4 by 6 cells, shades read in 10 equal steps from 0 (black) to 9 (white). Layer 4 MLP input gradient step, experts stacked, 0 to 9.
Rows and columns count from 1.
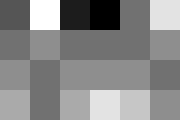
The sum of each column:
18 22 16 17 20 22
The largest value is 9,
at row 1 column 2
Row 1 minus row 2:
-1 4 -3 -4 0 3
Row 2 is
4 5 4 4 4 5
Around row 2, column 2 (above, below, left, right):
9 4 4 4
